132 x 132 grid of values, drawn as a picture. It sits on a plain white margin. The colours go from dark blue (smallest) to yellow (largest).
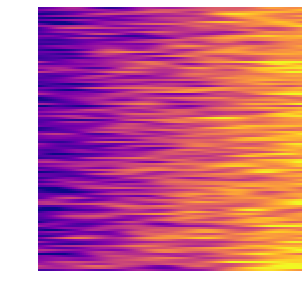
Slope: up to the right. Ninth with the highest average: bottom right. Grain: streaks across.
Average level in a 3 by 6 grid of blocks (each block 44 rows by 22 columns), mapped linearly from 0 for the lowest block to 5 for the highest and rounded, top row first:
012345 | 012345 | 012345
